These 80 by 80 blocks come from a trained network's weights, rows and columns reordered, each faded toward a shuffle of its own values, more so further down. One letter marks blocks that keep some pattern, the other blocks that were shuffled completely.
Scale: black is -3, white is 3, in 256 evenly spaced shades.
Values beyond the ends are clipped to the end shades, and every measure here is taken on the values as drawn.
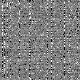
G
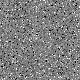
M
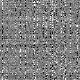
G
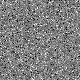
M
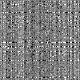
G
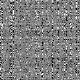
G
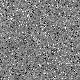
M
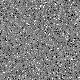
M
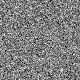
M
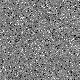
M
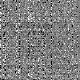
G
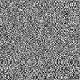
G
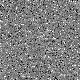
M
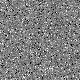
M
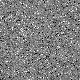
M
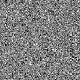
G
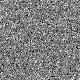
M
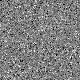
M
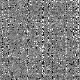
G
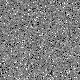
M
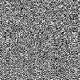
G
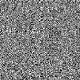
G
